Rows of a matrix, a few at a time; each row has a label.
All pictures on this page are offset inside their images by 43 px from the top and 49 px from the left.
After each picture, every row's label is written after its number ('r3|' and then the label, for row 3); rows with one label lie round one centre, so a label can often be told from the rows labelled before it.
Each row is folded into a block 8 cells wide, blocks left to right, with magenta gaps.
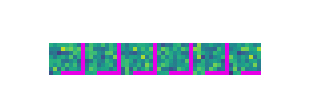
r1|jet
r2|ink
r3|jet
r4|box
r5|ink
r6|jet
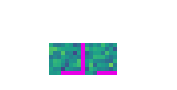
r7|box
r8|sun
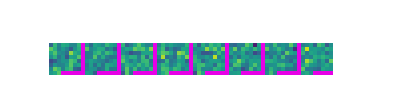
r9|ink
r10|sun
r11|jet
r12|ink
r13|jet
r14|box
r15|sun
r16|box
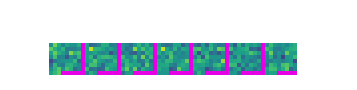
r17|ink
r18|box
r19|jet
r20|box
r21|box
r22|sun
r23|ink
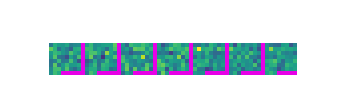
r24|ink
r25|ink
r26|jet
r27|jet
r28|box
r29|sun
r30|box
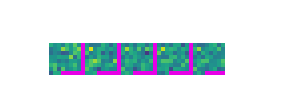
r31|jet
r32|box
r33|box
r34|box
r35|box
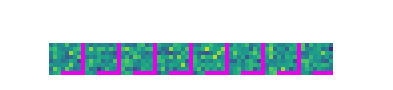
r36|ink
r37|box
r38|box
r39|jet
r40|jet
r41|ink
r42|ink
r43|sun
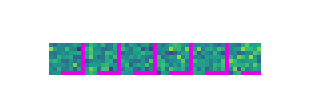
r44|sun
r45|ink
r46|sun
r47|jet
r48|box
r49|jet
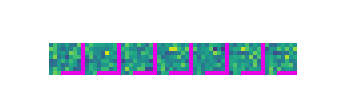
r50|ink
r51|ink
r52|ink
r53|jet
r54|sun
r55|jet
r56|jet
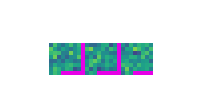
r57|ink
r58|box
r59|jet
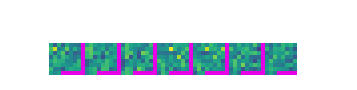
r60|box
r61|ink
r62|ink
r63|jet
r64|jet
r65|sun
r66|sun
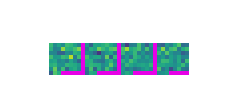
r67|jet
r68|jet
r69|box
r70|box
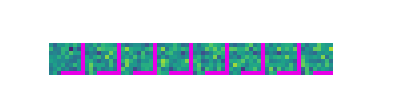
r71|sun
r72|jet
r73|box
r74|box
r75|jet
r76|box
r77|jet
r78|jet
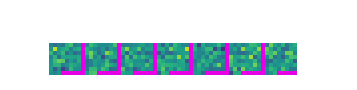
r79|box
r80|ink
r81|box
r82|jet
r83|sun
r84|jet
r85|ink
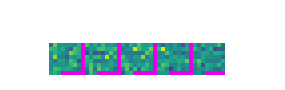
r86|ink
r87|jet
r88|jet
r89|box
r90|sun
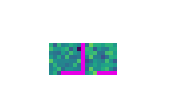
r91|sun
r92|ink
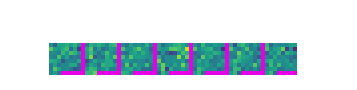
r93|sun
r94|ink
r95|sun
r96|jet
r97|sun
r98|sun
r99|sun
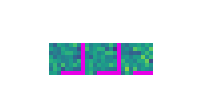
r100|sun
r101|sun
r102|jet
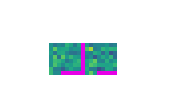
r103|box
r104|box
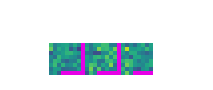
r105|sun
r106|jet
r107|box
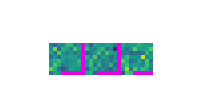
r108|box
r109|sun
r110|jet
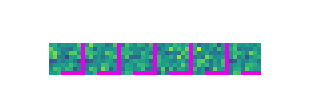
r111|ink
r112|ink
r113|ink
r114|jet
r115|box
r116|ink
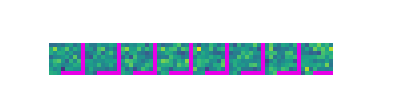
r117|box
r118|sun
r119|box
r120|box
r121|box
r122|sun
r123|ink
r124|jet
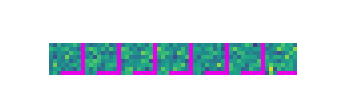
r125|sun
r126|box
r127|ink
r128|ink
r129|sun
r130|box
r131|jet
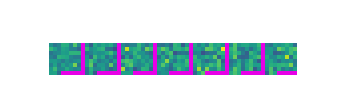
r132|sun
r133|sun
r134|box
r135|box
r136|jet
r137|ink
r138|jet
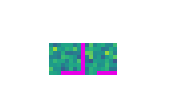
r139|box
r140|ink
